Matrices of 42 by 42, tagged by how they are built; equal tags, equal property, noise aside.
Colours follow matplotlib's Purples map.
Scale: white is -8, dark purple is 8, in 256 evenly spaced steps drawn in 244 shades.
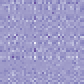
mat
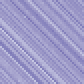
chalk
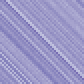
chalk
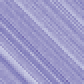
chalk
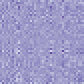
mat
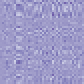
mat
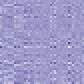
mat
